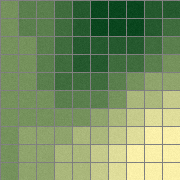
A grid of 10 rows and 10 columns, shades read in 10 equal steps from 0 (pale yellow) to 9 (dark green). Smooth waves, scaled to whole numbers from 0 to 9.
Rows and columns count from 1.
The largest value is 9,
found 6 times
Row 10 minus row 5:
0 -1 -2 -4 -4 -5 -5 -5 -4 -4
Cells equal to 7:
11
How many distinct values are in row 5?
4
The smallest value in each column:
5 4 4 3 3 2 1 0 0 0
